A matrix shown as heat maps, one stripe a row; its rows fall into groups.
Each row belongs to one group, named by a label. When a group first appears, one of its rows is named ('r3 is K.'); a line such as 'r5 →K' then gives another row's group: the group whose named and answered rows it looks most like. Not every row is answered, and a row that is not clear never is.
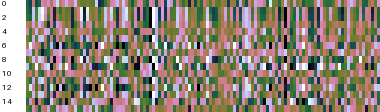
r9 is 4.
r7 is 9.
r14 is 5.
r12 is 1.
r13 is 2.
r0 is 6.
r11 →2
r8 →2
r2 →2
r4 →4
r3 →2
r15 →6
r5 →2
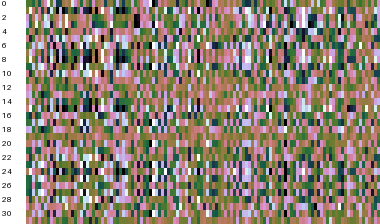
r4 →5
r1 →1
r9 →2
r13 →9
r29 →4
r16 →6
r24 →1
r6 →2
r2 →4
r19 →5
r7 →1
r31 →1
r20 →2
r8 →1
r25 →2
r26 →6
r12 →1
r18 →9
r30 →2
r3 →4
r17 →2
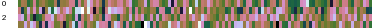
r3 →2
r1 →6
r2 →9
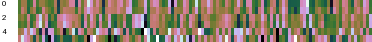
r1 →5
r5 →1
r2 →9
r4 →2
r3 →9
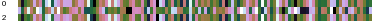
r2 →6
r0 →6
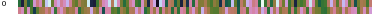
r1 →9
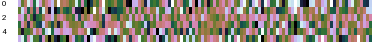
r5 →1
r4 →6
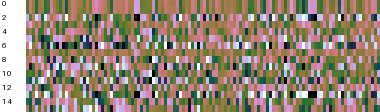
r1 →5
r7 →5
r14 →6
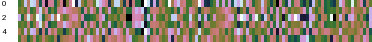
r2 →4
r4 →2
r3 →9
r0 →2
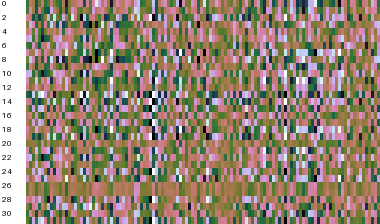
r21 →4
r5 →9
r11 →4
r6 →6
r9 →5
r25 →4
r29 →6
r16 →9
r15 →2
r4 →9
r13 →2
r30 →5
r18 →4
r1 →5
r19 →9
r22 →9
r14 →9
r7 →4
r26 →5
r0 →5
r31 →2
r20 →5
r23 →4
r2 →9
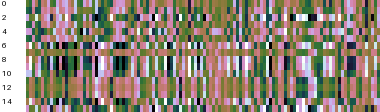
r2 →4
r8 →1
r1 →6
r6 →1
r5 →6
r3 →6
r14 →1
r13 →5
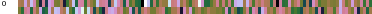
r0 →2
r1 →6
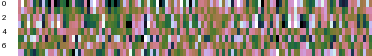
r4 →9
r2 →4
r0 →1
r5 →2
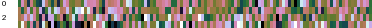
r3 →1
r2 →2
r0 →5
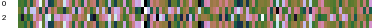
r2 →6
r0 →9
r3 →9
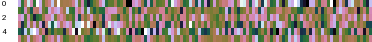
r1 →6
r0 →4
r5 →4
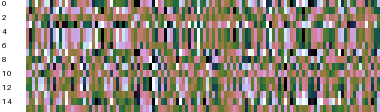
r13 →4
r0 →4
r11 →2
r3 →1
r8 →9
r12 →2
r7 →4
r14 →4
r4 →6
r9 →2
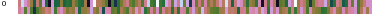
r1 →9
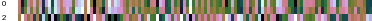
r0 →6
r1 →6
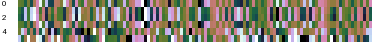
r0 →9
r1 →2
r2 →2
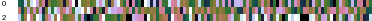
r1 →6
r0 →2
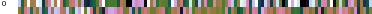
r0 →4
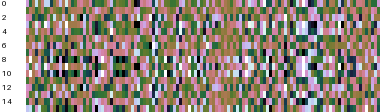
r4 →4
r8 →1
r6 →2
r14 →5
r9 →4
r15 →1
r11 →5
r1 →5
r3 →4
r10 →1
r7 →5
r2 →9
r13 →4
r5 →5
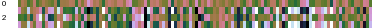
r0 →5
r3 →4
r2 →9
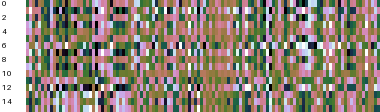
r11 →6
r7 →1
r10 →1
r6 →4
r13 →6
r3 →1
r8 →5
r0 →5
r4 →1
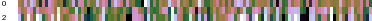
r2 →4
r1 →4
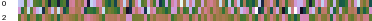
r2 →5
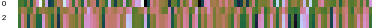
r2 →5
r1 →5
